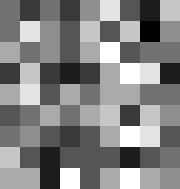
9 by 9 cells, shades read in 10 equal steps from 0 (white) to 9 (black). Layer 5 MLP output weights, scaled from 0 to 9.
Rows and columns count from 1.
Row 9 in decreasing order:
8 6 4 3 3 3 3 0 0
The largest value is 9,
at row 2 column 8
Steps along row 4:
down up up down down down up up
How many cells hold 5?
13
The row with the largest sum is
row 8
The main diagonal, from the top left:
5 1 4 8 5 2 0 6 4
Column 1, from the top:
5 5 3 7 3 6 5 2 3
